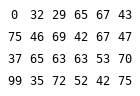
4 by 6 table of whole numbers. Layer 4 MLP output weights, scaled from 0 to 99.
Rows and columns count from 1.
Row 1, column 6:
43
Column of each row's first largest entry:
5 1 6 1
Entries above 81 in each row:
0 0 0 1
